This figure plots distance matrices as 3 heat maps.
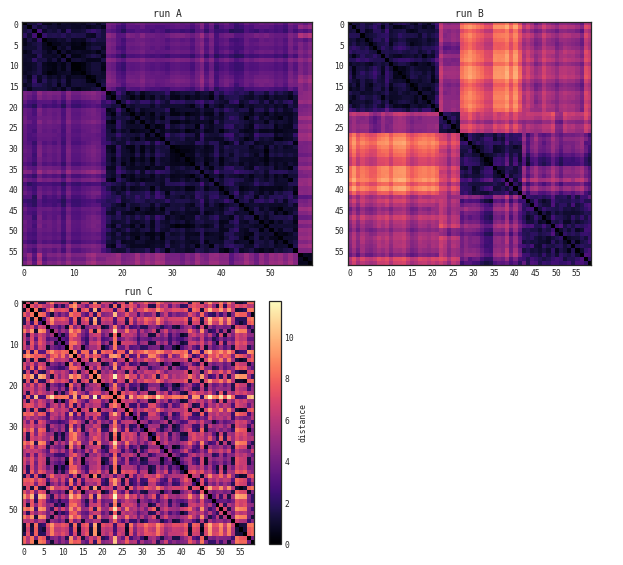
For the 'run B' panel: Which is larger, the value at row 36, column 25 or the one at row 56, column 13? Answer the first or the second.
the first
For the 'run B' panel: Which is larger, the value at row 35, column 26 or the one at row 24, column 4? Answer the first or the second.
the first
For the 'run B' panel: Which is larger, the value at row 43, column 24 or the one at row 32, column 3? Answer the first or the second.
the second
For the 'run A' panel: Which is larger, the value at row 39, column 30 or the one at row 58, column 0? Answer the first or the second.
the second
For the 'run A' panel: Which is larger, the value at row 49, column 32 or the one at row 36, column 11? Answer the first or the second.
the second
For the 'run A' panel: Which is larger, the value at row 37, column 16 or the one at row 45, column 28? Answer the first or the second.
the first
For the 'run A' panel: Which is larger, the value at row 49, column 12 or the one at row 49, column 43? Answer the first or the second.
the first
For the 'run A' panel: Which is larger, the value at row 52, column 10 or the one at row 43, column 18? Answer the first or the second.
the first
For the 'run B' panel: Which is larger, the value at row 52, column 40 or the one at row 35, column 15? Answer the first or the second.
the second
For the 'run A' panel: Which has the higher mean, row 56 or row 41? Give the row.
56
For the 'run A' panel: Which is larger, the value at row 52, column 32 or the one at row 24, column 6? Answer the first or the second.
the second
